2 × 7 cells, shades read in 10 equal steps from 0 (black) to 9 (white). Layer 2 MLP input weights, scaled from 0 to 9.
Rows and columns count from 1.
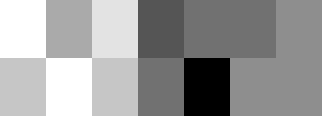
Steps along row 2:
up down down down up same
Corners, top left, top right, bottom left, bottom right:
9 5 7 5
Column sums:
16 15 15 7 4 9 10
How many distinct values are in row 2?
5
